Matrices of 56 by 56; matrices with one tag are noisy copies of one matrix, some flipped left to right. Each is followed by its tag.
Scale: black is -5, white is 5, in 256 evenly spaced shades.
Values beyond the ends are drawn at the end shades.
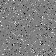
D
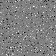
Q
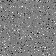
Q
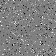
D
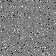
Q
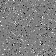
D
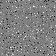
Q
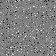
Q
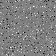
Q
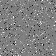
D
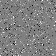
D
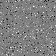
Q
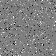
D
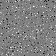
Q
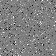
D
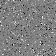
D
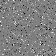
D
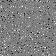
Q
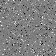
D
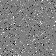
D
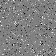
D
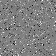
D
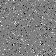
D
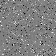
D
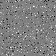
Q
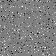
Q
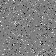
D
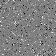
D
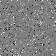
D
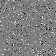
D
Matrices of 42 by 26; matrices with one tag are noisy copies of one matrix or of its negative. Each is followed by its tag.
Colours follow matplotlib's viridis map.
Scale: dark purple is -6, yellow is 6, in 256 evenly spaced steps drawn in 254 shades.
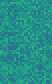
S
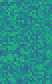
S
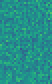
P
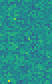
S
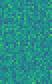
P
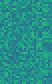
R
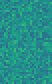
R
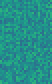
P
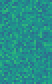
R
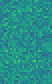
R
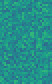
R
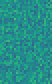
P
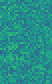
S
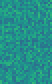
P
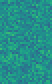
S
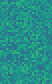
S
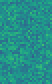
S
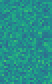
R
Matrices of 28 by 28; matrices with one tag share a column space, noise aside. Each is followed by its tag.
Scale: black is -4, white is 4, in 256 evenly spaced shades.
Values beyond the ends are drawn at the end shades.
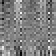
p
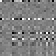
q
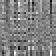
p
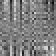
p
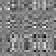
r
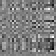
r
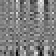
p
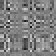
r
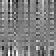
p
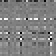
q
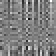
p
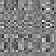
r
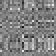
r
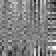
p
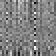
p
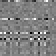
q
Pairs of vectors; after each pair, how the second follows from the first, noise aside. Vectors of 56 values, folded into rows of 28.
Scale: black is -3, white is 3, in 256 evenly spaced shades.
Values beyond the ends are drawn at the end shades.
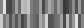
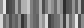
copied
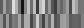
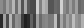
shuffled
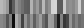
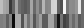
copied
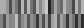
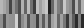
copied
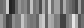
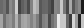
shuffled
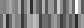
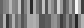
copied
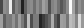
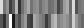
shuffled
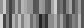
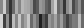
copied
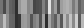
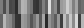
copied
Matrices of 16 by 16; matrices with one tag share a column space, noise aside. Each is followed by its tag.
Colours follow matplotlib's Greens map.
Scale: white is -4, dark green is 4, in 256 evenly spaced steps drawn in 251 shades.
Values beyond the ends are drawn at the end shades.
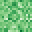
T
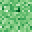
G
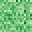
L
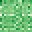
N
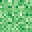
N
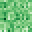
T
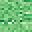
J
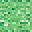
J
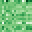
L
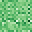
J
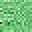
J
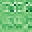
G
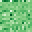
L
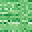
J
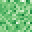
L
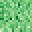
T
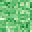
T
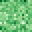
L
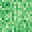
T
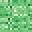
N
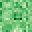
T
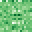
L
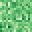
T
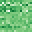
G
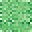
J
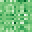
L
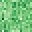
T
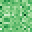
N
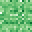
L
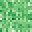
T
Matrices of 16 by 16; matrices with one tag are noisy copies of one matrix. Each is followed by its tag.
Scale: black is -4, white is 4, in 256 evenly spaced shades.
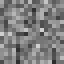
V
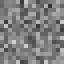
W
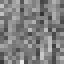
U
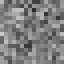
V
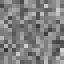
W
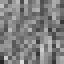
U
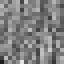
U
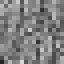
U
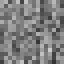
U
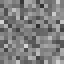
W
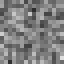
V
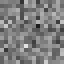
W
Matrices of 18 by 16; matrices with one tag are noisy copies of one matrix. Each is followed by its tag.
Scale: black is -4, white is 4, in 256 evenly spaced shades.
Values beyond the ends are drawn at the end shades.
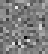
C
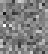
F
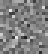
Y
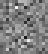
C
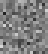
F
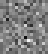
C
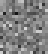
F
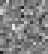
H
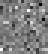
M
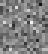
M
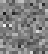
F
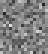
F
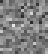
H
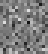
M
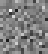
Y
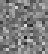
C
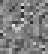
H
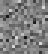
Y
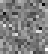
F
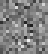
C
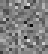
C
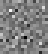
Y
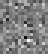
C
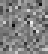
M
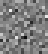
Y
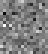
F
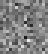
C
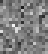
H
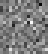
M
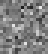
H
